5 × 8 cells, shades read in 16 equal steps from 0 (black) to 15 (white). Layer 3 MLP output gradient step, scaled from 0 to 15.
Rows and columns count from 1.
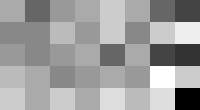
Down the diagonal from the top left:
10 8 9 9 13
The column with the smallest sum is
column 8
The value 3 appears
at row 3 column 8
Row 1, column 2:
6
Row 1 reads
10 6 9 10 12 10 6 4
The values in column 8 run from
0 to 14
